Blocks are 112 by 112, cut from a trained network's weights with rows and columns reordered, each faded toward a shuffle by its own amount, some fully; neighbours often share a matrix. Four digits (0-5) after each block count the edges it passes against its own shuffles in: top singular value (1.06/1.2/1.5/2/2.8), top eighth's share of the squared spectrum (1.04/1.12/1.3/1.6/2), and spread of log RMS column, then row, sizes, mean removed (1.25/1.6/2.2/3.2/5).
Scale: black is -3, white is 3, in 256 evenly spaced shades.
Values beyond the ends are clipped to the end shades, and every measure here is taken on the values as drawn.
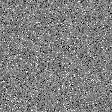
1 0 0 0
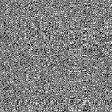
4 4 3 3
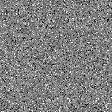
3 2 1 1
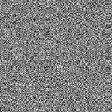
5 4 2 3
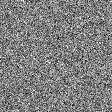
0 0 0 0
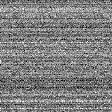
5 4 1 3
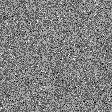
0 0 0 0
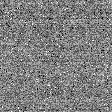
2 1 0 0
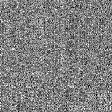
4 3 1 2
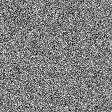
0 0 0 0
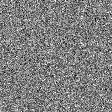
1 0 0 0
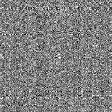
4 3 0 3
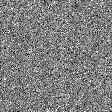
1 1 0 0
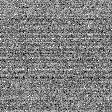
4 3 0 1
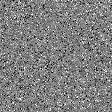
2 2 1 0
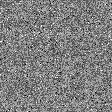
0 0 0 0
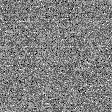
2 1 0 0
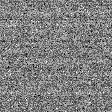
2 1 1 0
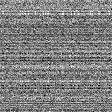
5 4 1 3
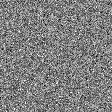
0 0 0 0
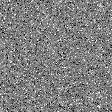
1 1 0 0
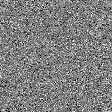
3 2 0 1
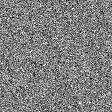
1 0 0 0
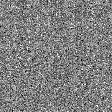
2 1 0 0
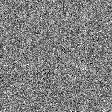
1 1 0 0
